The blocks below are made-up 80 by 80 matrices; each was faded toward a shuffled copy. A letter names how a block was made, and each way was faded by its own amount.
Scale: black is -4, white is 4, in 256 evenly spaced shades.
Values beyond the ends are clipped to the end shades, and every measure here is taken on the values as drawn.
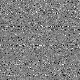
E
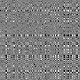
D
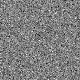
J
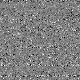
E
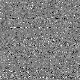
E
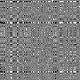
D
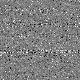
E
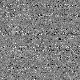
E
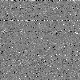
E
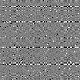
D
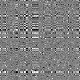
D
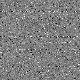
E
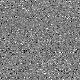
E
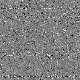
E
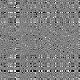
D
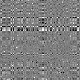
D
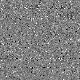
E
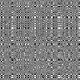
D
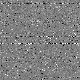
E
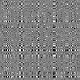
D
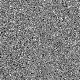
J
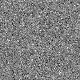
J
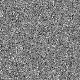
J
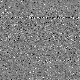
E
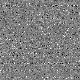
E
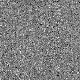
J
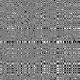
D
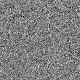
J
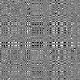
D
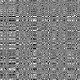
D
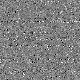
E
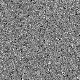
J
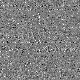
E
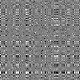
D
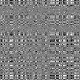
D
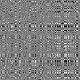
D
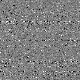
E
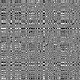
D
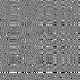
D
